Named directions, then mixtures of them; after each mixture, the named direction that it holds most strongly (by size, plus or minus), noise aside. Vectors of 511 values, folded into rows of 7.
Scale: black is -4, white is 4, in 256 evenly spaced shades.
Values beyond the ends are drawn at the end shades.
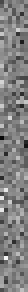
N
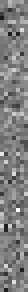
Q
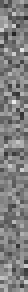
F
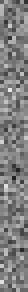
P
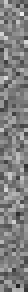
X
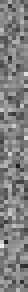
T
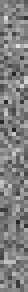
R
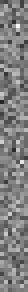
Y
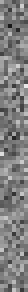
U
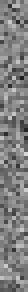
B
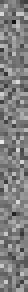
Y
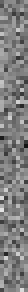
N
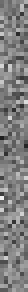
N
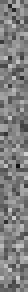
B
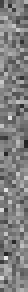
N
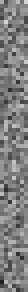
P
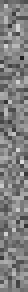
R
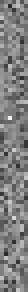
N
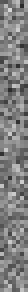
U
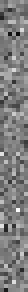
Q
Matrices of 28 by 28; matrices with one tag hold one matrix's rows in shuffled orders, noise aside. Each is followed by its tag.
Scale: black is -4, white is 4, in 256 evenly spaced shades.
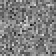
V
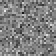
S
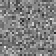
S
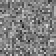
S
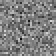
S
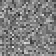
V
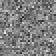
S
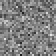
S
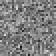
S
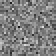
V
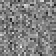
V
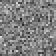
S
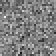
S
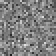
V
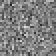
V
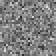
S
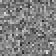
S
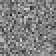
V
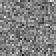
S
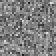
S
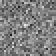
V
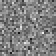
V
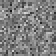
V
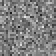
V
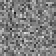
V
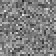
S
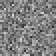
V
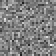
S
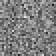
V
